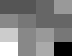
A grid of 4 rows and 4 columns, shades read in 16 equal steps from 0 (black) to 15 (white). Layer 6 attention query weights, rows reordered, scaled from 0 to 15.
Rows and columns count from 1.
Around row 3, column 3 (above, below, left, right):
6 10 8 7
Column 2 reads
5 7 8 8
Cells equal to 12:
1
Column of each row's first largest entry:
4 1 1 1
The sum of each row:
25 27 36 33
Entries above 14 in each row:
0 0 0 1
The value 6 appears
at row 1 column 3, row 2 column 3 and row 2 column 4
